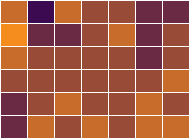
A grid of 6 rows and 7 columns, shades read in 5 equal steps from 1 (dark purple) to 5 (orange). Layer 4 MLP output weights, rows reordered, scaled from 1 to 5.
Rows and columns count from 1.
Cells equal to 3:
21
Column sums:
20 16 19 19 19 17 19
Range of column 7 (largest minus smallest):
2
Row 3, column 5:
3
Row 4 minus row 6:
1 -1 0 -1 0 -1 0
